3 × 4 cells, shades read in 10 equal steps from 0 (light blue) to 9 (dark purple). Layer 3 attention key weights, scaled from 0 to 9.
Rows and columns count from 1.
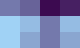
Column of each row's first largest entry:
3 3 3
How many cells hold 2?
2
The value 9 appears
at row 1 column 3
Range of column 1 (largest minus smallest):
4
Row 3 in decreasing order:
4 2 2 0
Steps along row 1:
up up down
